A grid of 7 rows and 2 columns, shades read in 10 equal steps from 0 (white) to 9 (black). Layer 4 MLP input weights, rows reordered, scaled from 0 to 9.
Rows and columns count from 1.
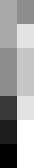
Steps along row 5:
down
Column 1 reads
3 3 4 4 7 8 9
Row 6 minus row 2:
5 -1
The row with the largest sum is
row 7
